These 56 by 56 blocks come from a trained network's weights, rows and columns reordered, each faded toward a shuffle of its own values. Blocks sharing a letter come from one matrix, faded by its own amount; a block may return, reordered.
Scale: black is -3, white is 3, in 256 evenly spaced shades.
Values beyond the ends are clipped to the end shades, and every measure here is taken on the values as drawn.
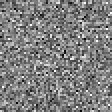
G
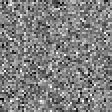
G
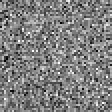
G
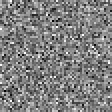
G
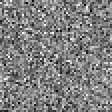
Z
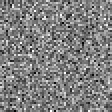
Z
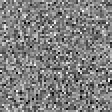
G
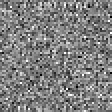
G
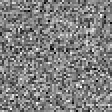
G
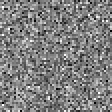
Z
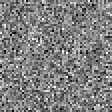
G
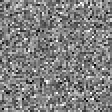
G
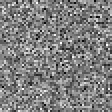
Z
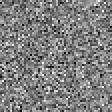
G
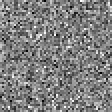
Z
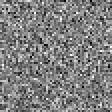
Z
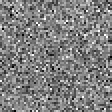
G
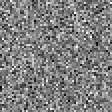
Z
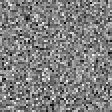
G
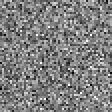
Z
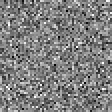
G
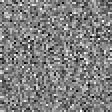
G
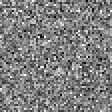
G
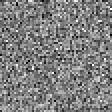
G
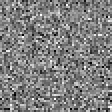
G
